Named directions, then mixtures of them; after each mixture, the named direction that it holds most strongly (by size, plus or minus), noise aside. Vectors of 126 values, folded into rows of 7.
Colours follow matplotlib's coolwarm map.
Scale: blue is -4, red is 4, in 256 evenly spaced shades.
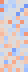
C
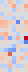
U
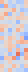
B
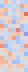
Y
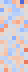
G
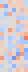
B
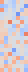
C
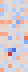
U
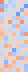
C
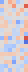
U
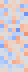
Y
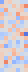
C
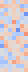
Y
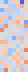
G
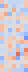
B
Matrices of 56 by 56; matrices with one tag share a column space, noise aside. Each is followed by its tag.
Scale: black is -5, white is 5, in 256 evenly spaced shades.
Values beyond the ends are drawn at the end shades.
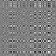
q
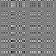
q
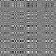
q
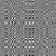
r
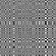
r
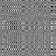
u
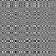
q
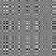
u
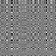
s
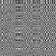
s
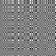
s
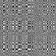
u
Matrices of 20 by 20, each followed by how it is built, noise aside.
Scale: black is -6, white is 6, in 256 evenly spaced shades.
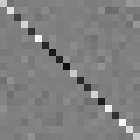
diagonal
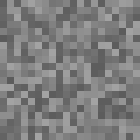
noise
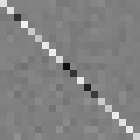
diagonal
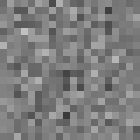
noise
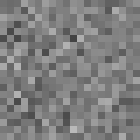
noise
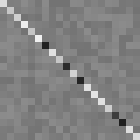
diagonal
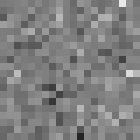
noise
